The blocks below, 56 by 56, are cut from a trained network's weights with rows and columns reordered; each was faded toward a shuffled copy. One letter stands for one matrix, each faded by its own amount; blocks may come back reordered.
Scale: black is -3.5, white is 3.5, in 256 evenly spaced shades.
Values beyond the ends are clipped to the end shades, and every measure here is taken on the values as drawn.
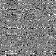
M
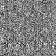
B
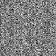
B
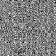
B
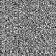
B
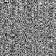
B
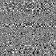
M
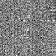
B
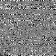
M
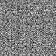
B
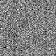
B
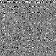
M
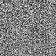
B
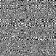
M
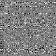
M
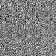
B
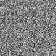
B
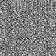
B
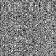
B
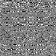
M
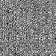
B
